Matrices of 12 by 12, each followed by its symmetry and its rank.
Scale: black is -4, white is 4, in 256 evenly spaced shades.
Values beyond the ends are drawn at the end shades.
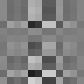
neither, rank one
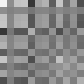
symmetric, rank two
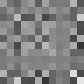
symmetric, rank two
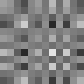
symmetric, rank one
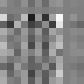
neither, rank two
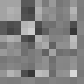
symmetric, rank two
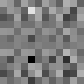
neither, rank two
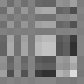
symmetric, rank one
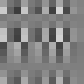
neither, rank one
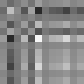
symmetric, rank one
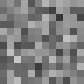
antisymmetric, full rank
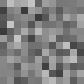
antisymmetric, full rank
